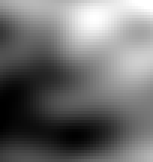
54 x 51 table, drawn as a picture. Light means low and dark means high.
There is an overall slope up to the bottom left. The top right is the ninth with the lowest average. No lone cell stands out from its neighbours. The texture varies smoothly and slowly.
